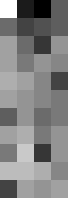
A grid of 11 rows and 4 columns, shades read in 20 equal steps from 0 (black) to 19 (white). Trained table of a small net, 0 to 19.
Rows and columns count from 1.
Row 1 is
19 2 0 7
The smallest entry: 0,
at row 1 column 3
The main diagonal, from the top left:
19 5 4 10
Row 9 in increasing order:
4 9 11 15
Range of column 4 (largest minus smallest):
7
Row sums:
28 26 35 42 40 42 35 45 39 51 40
